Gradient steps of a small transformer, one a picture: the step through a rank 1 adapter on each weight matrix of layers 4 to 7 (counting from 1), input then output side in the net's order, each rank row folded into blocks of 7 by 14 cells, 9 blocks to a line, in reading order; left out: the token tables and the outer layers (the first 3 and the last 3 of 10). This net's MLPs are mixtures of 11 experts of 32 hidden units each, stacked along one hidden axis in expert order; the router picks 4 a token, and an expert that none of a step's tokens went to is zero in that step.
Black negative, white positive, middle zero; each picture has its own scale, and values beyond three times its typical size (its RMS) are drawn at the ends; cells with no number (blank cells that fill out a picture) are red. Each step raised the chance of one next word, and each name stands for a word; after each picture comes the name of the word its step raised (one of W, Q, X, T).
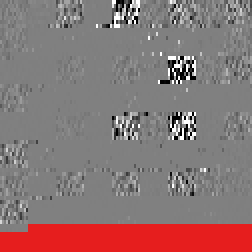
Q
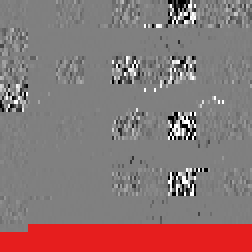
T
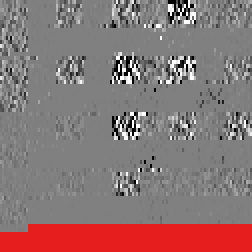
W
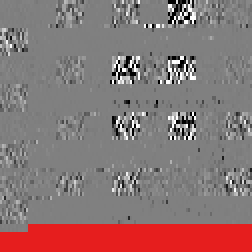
W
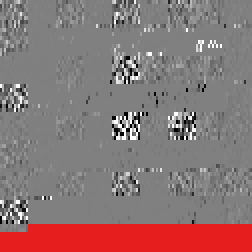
W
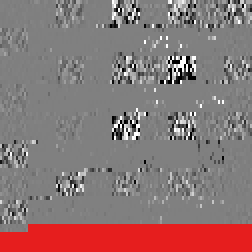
Q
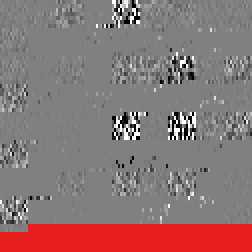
Q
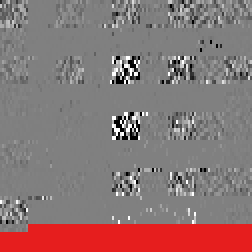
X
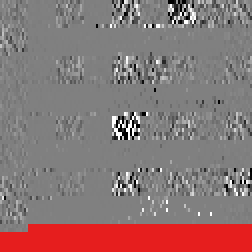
X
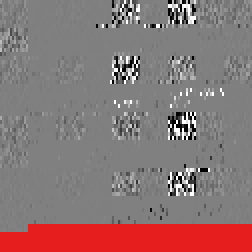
T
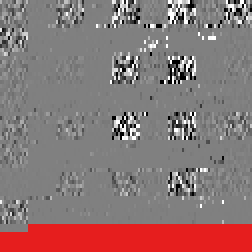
Q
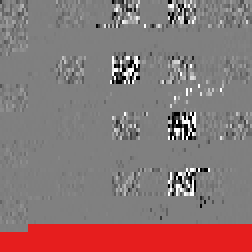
T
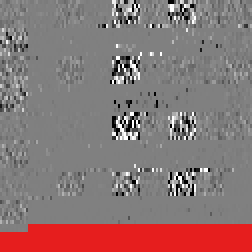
W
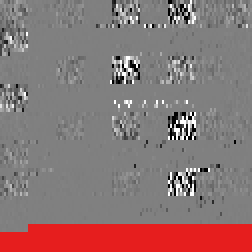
T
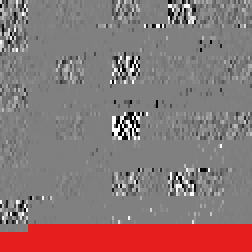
X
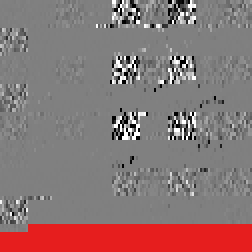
W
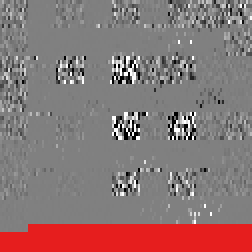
X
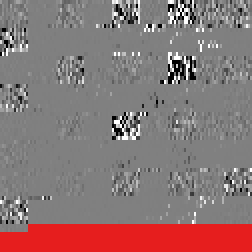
Q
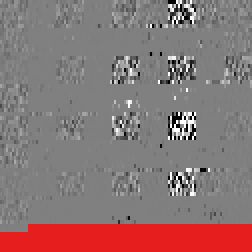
T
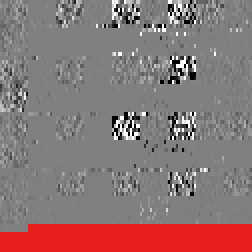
Q
